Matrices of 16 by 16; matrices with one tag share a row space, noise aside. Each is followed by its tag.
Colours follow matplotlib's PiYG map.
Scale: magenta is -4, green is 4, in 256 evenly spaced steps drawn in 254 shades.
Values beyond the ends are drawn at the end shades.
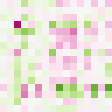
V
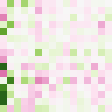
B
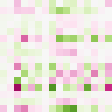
V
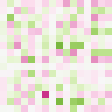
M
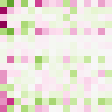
B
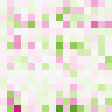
M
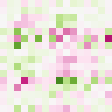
V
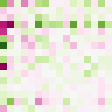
B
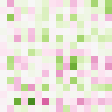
M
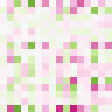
M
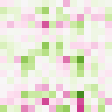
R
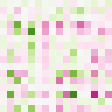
M
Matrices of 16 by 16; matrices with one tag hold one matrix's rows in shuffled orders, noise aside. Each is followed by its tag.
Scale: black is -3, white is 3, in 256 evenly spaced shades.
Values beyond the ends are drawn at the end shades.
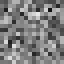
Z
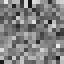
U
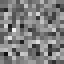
Z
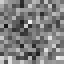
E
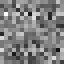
U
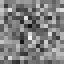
E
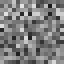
U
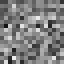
Z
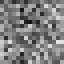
E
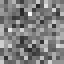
E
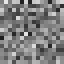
U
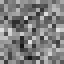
E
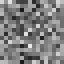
E
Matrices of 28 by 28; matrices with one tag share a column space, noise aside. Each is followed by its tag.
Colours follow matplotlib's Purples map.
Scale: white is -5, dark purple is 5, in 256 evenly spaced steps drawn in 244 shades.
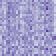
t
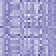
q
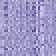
t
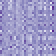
t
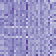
q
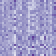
t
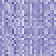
q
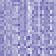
t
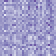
t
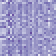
q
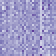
t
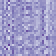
t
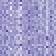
t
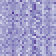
q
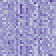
q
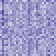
q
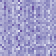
t
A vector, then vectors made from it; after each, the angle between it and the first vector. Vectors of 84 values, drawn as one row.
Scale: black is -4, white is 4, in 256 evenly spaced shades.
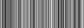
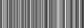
partly opposed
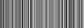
orthogonal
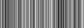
nearly parallel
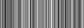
nearly parallel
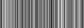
nearly opposite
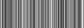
nearly parallel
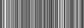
nearly opposite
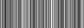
nearly parallel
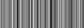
partly opposed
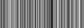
partly opposed
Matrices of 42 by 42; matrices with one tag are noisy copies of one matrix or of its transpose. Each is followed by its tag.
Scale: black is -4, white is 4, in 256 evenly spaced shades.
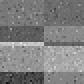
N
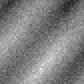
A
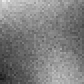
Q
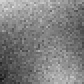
Q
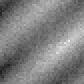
A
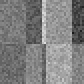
N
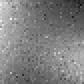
Q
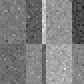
N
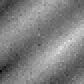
A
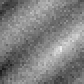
A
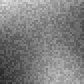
Q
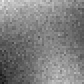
Q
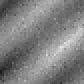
A
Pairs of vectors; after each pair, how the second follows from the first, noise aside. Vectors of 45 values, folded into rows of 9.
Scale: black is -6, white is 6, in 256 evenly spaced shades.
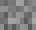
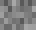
wrapped around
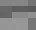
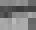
scaled up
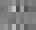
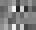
scaled up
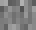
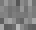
wrapped around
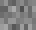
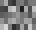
scaled up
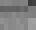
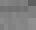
shrunk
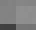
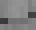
wrapped around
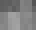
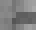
wrapped around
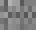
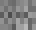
reversed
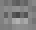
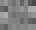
wrapped around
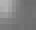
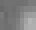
reversed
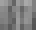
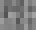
wrapped around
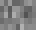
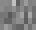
reversed
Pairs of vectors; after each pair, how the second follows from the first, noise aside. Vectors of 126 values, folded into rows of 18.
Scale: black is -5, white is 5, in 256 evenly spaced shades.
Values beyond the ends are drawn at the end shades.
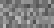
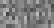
shuffled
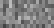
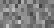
shuffled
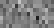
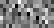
scaled up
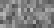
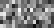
scaled up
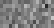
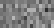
shuffled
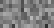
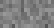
shrunk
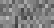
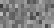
shuffled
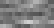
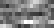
scaled up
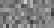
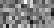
scaled up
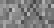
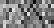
scaled up
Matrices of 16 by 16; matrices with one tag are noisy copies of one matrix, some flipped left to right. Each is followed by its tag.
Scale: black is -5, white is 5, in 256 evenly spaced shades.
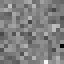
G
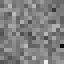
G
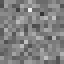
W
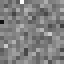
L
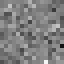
G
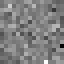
G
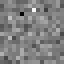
W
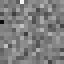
L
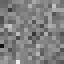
G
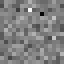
W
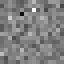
W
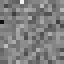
L
